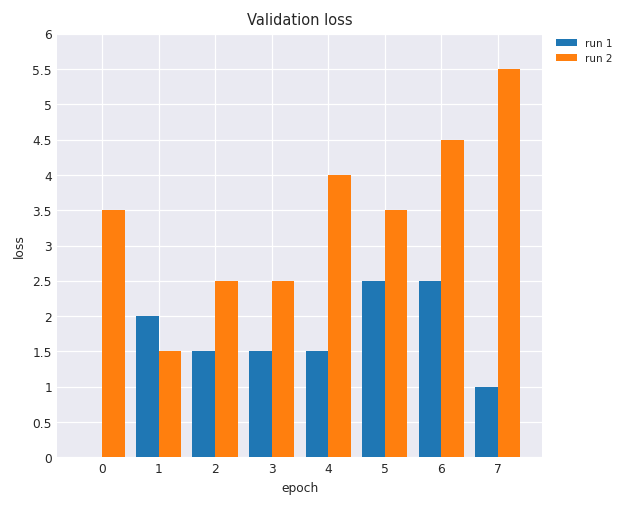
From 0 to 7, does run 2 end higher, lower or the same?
higher
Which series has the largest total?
run 2
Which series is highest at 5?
run 2
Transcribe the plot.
Title: Validation loss
x-axis: epoch, ticks 0 1 2 3 4 5 6 7
y-axis: loss, ticks 0 0.5 1 1.5 2 2.5 3 3.5 4 4.5 5 5.5 6
Legend: run 1, run 2
Values:
run 1: 0 2 1.5 1.5 1.5 2.5 2.5 1
run 2: 3.5 1.5 2.5 2.5 4 3.5 4.5 5.5
